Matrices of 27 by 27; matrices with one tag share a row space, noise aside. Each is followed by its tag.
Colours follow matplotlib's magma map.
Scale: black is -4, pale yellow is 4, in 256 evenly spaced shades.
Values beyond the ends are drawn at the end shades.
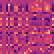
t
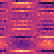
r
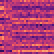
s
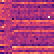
s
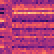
s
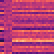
s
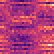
r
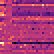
s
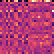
t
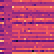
s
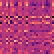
t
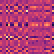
t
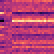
s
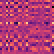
t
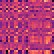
t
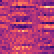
r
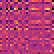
t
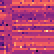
s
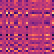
t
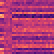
s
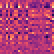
t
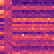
s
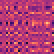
t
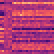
s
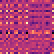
t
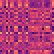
t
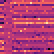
s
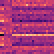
s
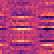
r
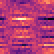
r
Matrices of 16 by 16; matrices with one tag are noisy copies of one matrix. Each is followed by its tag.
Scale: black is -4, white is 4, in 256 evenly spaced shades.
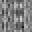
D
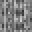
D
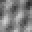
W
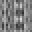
D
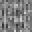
D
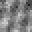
W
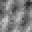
W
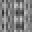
D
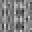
D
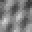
W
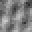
W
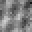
W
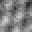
W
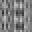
D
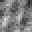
W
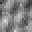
W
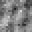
W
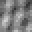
W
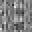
D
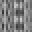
D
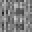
D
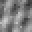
W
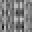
D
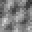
W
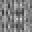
D
